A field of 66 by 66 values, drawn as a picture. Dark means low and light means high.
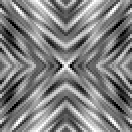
On average the colour sits 50% of the way up the scale. It mirrors both left to right and top to bottom. There is no seam. The values follow a bell shape. No single row or column stands out from its neighbours.
